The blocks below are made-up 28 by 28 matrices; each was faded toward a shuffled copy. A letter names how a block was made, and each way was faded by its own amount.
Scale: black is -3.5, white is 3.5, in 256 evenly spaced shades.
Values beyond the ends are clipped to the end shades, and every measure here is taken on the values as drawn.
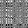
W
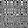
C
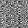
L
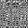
L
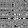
C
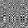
W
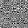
L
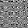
C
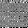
C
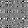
C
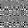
C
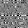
C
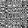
L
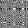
C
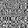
L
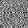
L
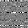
C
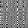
W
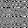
C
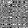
C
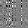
W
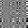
W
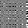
W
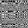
C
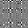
W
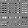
W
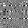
C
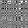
W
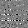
C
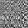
L
